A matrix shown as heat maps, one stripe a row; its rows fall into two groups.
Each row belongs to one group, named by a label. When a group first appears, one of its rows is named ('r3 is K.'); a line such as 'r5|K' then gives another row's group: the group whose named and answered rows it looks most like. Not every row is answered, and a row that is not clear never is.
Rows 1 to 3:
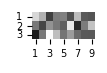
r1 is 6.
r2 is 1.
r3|1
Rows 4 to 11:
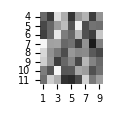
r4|1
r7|6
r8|6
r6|1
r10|1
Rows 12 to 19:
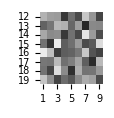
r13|1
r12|6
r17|1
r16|6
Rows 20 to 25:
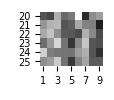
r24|6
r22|6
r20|1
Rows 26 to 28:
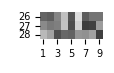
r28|6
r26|1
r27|1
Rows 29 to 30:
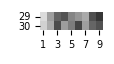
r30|6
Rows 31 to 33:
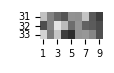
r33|6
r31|6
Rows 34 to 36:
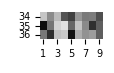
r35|1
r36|1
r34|6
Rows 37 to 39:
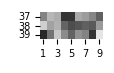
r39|1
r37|6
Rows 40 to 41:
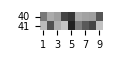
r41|1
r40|6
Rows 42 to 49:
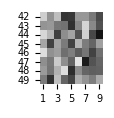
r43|6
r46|6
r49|1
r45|1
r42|6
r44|6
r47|1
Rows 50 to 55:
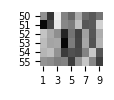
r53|6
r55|6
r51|1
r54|6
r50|1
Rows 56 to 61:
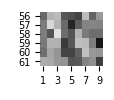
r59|6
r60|6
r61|6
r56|6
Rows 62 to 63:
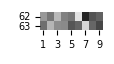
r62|1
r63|6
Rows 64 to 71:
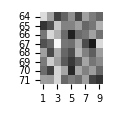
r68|1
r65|1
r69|6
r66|6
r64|6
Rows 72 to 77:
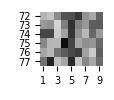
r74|1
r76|6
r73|6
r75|6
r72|6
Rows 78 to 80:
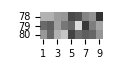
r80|1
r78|6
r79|1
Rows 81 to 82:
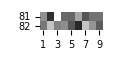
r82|6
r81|1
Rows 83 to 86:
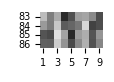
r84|6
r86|1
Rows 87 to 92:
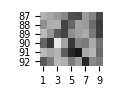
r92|1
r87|6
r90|1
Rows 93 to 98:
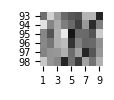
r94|6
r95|1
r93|6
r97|1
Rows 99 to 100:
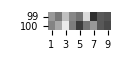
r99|1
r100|6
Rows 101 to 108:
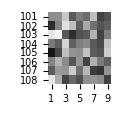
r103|6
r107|1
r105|1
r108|6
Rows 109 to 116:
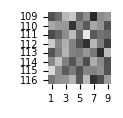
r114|6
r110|6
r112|6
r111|1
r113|1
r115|6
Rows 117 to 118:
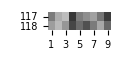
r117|6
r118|6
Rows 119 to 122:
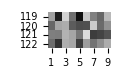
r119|1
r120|6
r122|1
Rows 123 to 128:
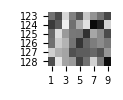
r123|1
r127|6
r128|6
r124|1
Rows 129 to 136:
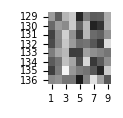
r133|6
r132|1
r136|6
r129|1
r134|1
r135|1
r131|1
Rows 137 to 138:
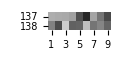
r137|6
